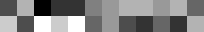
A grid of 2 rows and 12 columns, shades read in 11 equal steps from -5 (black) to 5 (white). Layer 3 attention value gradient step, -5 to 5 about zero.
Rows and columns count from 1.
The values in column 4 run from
-3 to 3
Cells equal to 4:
0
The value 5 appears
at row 2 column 3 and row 2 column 5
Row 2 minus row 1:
5 -4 10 6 8 -1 0 -4 -5 -2 -5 3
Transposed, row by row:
-2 3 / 2 -2 / -5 5 / -3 3 / -3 5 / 0 -1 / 1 1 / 2 -2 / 2 -3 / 1 -1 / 2 -3 / -1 2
